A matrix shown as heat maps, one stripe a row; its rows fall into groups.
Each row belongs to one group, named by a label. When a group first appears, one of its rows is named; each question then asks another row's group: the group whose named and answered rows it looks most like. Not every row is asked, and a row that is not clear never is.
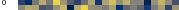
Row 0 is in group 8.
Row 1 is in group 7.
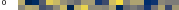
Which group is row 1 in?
7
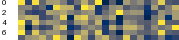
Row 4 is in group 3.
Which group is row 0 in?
3
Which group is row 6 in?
3
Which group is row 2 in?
8
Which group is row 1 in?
8
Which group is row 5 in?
8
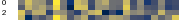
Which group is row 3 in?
8
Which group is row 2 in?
3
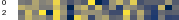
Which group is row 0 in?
8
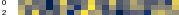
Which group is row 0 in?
7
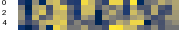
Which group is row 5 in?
8
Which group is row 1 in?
8
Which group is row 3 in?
8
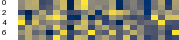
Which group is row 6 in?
7
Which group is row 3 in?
8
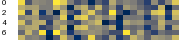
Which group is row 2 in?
7
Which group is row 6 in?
3
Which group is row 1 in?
3
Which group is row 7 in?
7
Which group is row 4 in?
3
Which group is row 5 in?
7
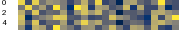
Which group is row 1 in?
3
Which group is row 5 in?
8
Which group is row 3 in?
8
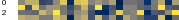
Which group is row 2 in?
8
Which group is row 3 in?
3
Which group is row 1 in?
3
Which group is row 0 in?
7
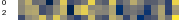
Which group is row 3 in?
8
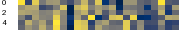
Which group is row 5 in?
3
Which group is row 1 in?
7
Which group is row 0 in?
3
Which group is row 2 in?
3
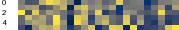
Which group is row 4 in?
3
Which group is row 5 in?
8
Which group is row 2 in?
3
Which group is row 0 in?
8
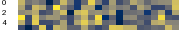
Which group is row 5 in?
8
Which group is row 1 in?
8
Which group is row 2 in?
7
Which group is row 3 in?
3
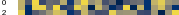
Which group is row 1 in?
3
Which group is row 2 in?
8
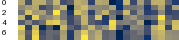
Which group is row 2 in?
3
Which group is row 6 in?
7
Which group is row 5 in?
7
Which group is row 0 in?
3
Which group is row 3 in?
3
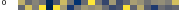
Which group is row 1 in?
3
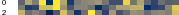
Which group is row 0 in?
3
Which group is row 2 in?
7
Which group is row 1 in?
8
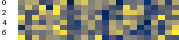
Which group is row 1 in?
3
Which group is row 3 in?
3
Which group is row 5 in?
8
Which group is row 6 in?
8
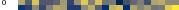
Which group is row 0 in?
7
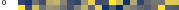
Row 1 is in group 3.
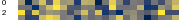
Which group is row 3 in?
8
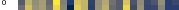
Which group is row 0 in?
3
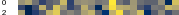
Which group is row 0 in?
7
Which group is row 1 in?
8
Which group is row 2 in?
8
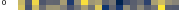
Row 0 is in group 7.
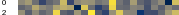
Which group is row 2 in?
8
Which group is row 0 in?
7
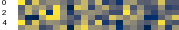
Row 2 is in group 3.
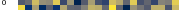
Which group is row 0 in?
8
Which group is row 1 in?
7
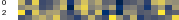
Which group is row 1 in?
7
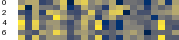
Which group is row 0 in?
7
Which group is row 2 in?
8
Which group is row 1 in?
8
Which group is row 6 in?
8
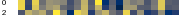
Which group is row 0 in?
3
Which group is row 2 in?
3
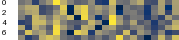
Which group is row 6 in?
3
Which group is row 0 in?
8
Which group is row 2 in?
7
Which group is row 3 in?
8
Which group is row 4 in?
8
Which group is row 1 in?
7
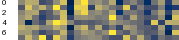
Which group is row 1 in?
3
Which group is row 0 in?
7
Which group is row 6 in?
7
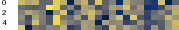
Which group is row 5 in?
8
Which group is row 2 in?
7
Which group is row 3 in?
8
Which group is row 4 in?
8
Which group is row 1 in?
8
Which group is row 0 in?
3
